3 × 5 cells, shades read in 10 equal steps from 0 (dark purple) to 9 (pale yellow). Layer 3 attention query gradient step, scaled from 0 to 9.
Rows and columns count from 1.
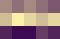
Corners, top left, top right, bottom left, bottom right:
5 3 1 1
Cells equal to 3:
1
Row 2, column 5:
8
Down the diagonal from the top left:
5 9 0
